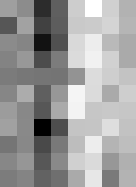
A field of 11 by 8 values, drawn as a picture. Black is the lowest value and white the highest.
There is an overall slope up to the right. Overall the values sit about 60% of the way up the scale. Stripes running up and down repeat 2 times from left to right. The middle right is the smoothest part.
